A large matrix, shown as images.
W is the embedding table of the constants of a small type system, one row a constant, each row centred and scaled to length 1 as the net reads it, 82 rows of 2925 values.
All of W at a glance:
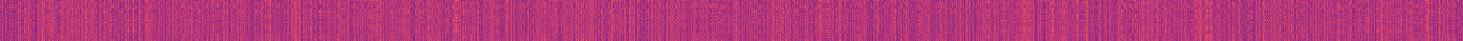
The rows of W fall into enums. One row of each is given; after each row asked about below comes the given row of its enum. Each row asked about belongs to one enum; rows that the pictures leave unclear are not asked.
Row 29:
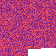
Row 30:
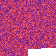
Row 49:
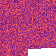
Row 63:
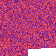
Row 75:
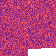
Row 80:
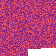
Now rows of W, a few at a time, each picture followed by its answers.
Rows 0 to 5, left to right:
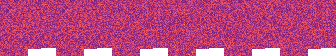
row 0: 30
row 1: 30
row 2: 29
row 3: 49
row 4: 63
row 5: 29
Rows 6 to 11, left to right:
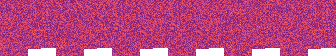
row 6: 29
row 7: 63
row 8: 80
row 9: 80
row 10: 49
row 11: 29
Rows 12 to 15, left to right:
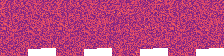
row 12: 80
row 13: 80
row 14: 49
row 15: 80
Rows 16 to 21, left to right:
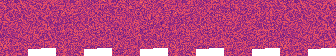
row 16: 63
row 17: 49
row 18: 75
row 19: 49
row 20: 29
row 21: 63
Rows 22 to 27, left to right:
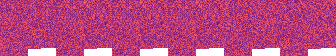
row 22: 29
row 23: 75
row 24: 75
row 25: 75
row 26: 80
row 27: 63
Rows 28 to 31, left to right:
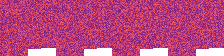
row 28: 49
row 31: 29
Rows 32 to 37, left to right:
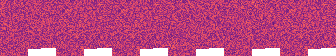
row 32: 80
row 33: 30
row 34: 30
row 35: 63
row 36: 75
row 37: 30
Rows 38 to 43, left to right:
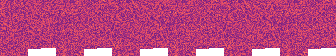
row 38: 80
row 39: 49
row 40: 63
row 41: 49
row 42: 63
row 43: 49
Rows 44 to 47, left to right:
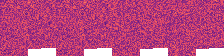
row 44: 75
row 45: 75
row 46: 80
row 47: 49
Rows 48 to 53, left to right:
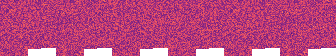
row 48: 30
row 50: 80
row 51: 29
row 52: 30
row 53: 49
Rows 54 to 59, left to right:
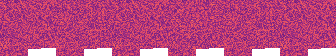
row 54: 63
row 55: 29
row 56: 63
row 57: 30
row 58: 29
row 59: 63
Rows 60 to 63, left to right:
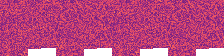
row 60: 49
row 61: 63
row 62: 49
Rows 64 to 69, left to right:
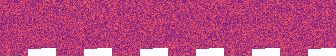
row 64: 49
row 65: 75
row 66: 80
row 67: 63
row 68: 49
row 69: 29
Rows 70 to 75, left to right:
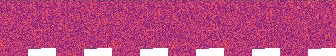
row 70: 29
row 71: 80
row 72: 29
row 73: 63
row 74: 29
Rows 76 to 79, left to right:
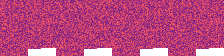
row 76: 80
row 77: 63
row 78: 29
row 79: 80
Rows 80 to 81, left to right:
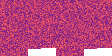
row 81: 63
